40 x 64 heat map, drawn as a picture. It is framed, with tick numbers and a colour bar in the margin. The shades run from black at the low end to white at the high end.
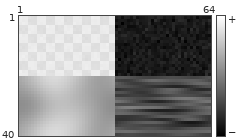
It is made of 2 by 2 panels. Panel 1,1: very high, checkered, faint in contrast. Panel 1,2: very low, fine-grained, faint in contrast. Panel 2,1: high, smooth. Panel 2,2: low, streaked across.
